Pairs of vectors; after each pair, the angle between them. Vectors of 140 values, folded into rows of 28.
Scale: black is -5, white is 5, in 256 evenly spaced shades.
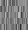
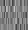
partly aligned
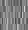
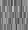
partly aligned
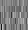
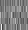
nearly opposite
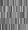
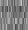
partly opposed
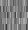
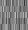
partly opposed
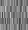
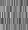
nearly parallel
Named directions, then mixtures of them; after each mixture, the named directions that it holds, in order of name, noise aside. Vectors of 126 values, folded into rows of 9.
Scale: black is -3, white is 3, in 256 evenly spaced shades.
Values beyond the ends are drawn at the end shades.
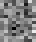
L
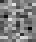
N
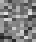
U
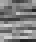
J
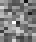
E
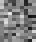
E, L, U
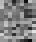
E, J, L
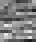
J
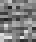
J, U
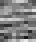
J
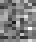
E, J, N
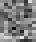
J, L, U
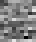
J, U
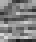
J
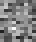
E, L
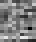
J, N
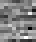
J, N, U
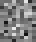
E, L, U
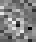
E, N, U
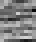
J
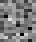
E, L, N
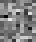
L, N, U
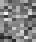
U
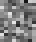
E, L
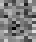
L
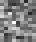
E
